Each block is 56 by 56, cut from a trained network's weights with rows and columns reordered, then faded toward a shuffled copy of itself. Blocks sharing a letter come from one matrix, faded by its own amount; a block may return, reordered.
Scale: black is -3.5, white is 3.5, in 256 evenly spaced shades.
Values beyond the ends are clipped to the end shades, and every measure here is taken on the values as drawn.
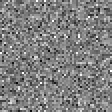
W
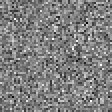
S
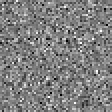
W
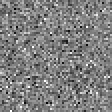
W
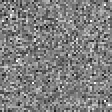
S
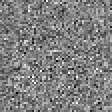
S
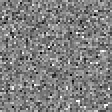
W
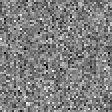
S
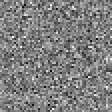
S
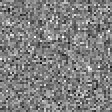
S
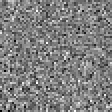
S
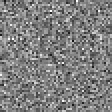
S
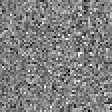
W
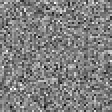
S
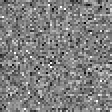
W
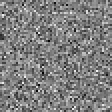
S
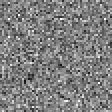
S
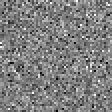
W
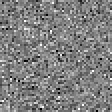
W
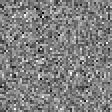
S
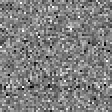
W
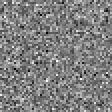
S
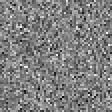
S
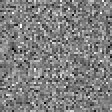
W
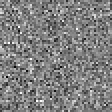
S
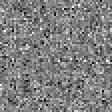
W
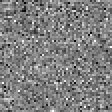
W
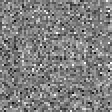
W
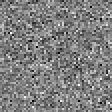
S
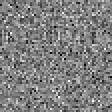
W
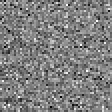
W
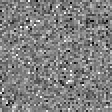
W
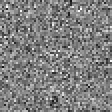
S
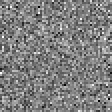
S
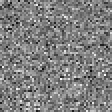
W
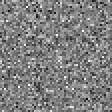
W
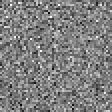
S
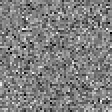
W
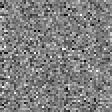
W
